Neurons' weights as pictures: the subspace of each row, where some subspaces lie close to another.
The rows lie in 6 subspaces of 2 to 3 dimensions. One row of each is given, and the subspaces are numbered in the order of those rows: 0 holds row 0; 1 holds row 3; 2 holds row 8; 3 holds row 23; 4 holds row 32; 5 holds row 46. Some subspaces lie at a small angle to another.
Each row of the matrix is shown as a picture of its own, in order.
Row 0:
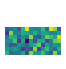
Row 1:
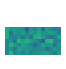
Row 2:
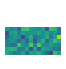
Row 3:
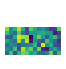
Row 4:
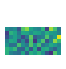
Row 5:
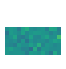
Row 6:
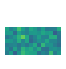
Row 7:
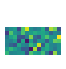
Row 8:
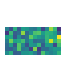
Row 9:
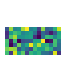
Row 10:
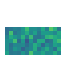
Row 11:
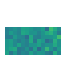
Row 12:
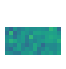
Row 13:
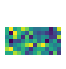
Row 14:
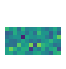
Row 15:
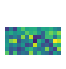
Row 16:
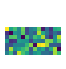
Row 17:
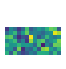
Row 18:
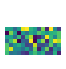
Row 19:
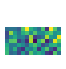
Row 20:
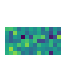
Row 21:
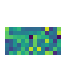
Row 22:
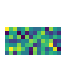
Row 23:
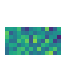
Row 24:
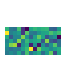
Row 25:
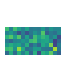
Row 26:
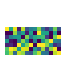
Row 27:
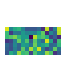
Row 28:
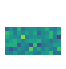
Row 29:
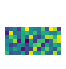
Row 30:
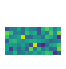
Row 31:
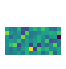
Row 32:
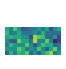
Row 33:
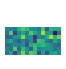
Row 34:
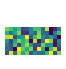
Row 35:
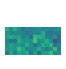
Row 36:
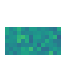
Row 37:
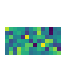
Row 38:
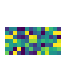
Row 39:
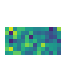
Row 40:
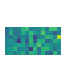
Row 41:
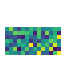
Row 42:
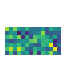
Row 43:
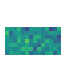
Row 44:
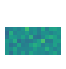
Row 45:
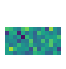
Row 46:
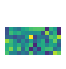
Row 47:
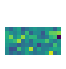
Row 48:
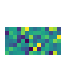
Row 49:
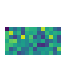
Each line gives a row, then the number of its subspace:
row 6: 1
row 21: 5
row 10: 0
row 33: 1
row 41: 4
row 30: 5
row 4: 3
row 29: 0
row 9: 2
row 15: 4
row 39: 2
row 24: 2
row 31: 2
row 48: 0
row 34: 5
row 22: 4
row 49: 5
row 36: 1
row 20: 1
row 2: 3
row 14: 3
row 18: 4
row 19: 3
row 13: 2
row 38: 1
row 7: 0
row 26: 3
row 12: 2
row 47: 1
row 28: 3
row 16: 5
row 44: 2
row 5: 0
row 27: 5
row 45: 4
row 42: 4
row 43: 0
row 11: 5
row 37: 5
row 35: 4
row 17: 1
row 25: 4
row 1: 2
